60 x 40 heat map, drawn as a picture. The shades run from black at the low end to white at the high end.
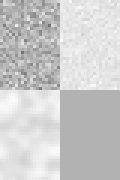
It is made of 2 by 2 panels. Panel 1,1: high, fine-grained. Panel 1,2: very high, fine-grained, faint in contrast. Panel 2,1: very high, blotchy, faint in contrast. Panel 2,2: high, flat.
